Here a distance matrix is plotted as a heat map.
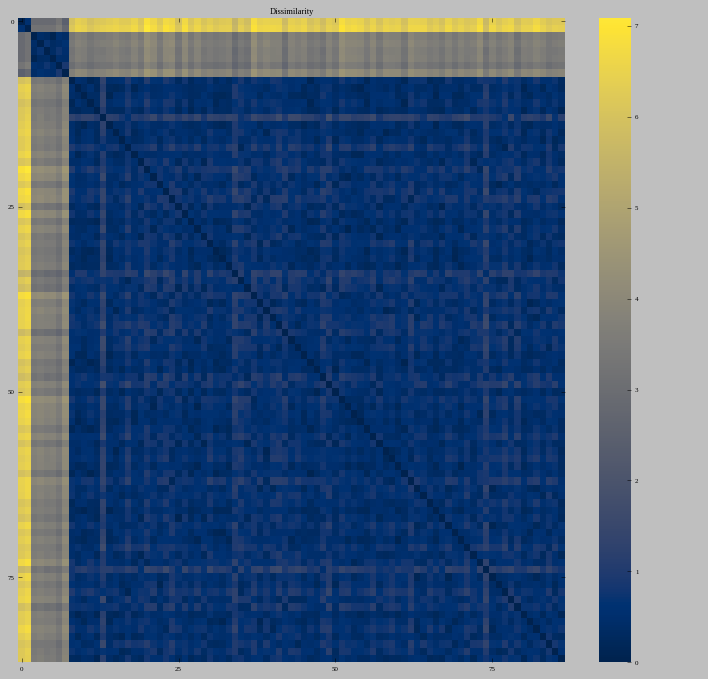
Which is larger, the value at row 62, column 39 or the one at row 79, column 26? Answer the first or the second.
the second
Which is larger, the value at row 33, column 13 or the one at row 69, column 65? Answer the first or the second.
the first
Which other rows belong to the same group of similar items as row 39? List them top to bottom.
8, 9, 10, 11, 12, 13, 14, 15, 16, 17, 18, 19, 20, 21, 22, 23, 24, 25, 26, 27, 28, 29, 30, 31, 32, 33, 34, 35, 36, 37, 38, 40, 41, 42, 43, 44, 45, 46, 47, 48, 49, 50, 51, 52, 53, 54, 55, 56, 57, 58, 59, 60, 61, 62, 63, 64, 65, 66, 67, 68, 69, 70, 71, 72, 73, 74, 75, 76, 77, 78, 79, 80, 81, 82, 83, 84, 85, 86
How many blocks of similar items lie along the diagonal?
3
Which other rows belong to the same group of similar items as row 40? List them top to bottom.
8, 9, 10, 11, 12, 13, 14, 15, 16, 17, 18, 19, 20, 21, 22, 23, 24, 25, 26, 27, 28, 29, 30, 31, 32, 33, 34, 35, 36, 37, 38, 39, 41, 42, 43, 44, 45, 46, 47, 48, 49, 50, 51, 52, 53, 54, 55, 56, 57, 58, 59, 60, 61, 62, 63, 64, 65, 66, 67, 68, 69, 70, 71, 72, 73, 74, 75, 76, 77, 78, 79, 80, 81, 82, 83, 84, 85, 86
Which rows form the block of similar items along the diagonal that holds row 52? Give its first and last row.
8 to 86
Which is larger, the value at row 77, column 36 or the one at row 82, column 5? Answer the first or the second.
the second
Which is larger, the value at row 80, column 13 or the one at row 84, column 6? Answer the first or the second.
the second
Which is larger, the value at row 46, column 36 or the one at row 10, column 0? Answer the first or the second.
the second
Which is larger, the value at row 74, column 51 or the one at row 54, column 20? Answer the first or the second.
the first
